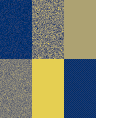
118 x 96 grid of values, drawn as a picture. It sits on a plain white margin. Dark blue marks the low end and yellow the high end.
It is made of 2 by 3 panels. Panel 1,1: very low, fine-grained, faint in contrast. Panel 1,2: middling, fine-grained, strong in contrast. Panel 1,3: high, flat. Panel 2,1: middling, fine-grained. Panel 2,2: very high, flat. Panel 2,3: very low, checkered, faint in contrast.
